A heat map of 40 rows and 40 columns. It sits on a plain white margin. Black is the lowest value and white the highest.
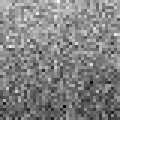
Grain: fine. Average level on the scale: 50%. Histogram: bell-shaped. Ninth with the lowest average: bottom right. Slope: up to the top. Stripes: none.
